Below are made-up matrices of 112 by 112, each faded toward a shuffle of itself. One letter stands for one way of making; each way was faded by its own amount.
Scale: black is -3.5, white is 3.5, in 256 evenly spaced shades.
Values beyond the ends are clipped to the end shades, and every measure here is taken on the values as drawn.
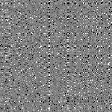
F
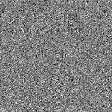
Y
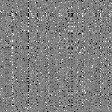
F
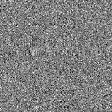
Y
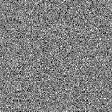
Y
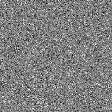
Y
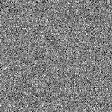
Y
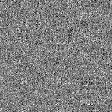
Y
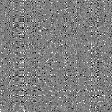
F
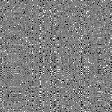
F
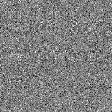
Y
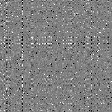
F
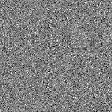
Y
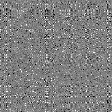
F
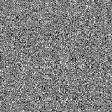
Y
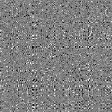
F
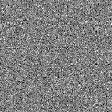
Y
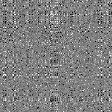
F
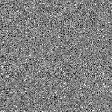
Y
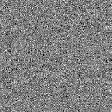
Y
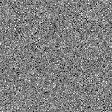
Y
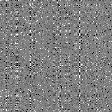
F
